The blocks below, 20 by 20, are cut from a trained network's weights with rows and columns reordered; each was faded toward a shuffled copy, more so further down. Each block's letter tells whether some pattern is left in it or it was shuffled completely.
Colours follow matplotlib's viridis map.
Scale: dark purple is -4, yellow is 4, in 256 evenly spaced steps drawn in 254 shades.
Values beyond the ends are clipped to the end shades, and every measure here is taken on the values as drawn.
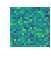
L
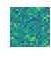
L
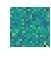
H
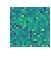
L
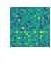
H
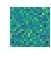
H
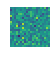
L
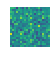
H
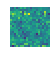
H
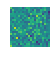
L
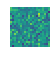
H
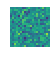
H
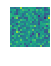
H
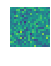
L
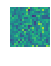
L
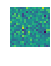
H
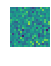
L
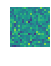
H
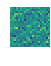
H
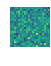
L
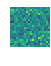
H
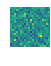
L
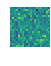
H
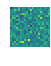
L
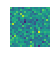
L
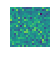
L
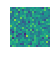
L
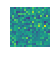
L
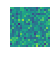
L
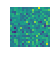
L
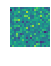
L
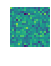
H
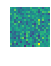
H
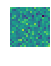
L
